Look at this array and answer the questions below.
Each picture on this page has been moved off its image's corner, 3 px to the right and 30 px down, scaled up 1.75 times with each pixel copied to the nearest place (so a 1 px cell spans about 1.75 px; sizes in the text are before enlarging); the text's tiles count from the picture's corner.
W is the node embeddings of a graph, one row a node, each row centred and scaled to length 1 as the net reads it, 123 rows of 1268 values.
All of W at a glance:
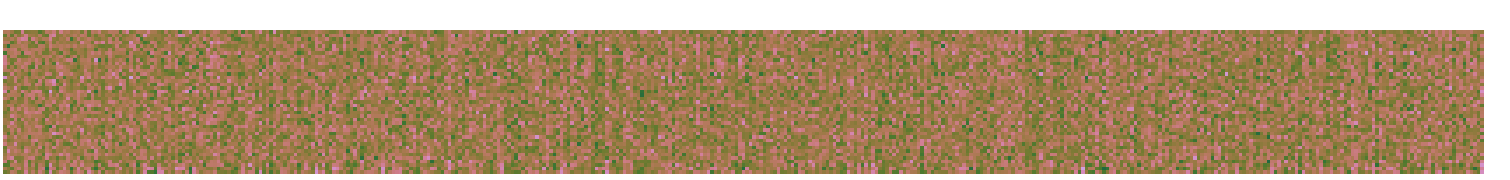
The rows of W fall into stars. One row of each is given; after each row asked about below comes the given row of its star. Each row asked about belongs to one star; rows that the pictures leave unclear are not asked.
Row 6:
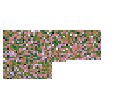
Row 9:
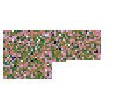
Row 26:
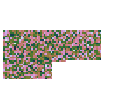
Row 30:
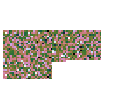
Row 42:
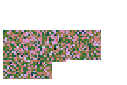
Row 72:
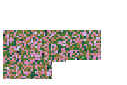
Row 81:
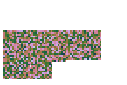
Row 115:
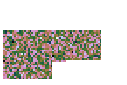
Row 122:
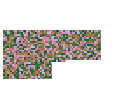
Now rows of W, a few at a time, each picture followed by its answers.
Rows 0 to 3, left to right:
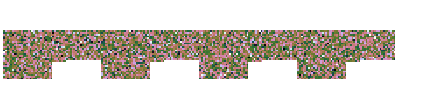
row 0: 6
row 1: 6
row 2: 30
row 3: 26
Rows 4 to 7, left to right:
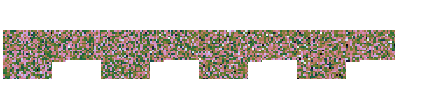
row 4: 42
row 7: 122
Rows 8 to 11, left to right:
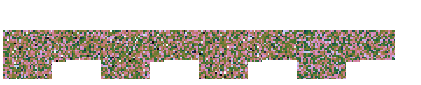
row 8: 72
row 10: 72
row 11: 26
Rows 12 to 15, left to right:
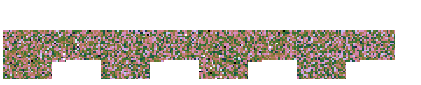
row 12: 9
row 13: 42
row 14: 115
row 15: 122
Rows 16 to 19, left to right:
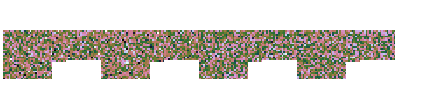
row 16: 72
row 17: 42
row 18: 81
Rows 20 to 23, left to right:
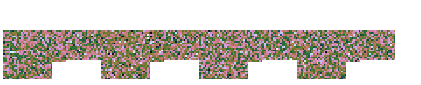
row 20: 26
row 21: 6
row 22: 72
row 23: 30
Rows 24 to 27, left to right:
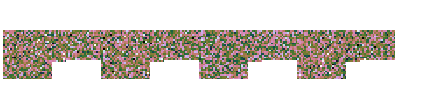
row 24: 9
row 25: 9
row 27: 30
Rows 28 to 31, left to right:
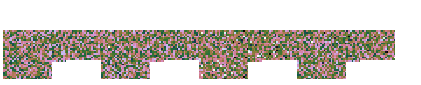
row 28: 9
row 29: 9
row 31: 9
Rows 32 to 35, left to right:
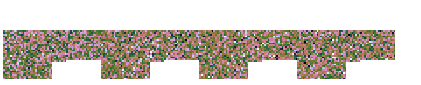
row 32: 6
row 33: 81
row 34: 26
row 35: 9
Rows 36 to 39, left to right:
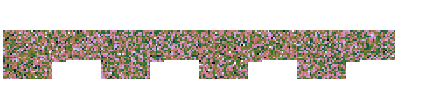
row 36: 6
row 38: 115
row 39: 26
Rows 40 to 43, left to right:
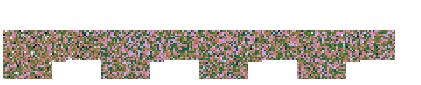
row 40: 72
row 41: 72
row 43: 26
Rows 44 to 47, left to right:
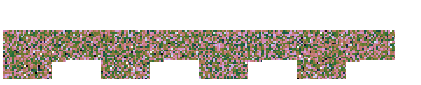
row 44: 30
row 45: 81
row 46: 9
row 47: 122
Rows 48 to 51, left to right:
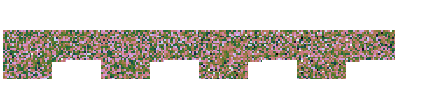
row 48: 30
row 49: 30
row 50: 6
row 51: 122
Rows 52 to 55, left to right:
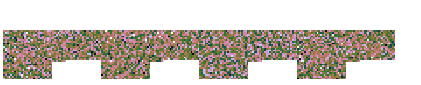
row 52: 122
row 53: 42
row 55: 122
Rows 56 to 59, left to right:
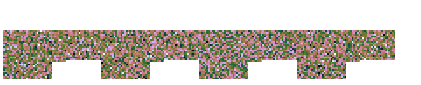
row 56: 81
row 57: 81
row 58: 122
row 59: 30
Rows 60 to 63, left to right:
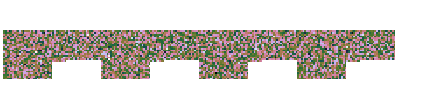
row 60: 6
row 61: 26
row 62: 26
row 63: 6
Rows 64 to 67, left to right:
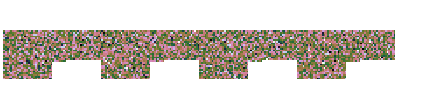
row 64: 6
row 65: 122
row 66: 72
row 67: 42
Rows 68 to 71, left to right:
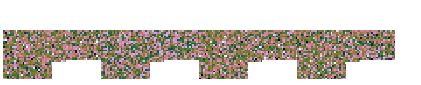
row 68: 122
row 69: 26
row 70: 26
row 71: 81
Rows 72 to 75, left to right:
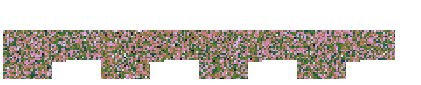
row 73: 81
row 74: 42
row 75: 26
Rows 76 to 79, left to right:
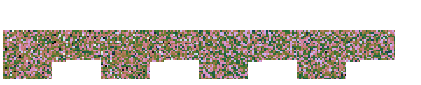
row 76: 9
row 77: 6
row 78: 115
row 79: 9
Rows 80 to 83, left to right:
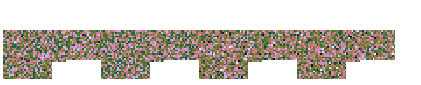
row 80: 6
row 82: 81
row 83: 72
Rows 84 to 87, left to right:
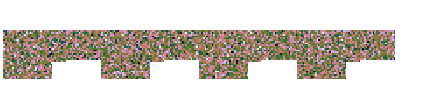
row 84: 81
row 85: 72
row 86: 42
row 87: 42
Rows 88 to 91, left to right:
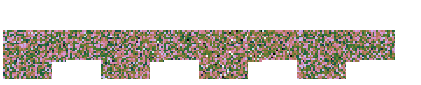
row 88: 9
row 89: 72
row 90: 30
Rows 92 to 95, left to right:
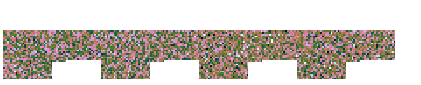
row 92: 115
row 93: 72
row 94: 9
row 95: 81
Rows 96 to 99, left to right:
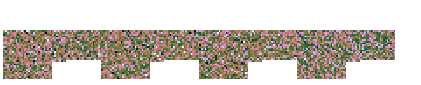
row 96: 72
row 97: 115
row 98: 9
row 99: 26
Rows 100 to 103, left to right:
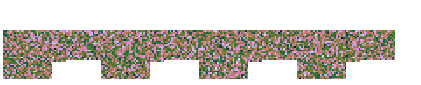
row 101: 6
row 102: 81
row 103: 26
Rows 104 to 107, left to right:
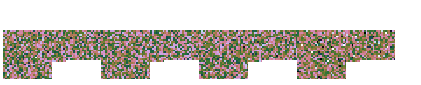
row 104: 9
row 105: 6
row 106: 26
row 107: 115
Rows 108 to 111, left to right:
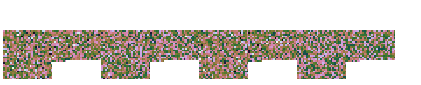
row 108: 81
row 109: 6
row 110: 6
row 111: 30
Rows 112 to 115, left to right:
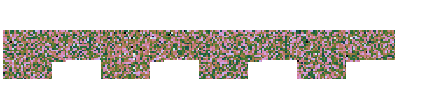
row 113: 72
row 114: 42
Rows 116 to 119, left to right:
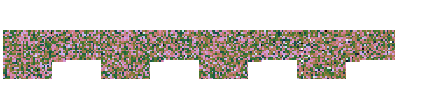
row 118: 122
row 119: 122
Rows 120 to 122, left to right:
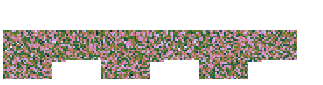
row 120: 115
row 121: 115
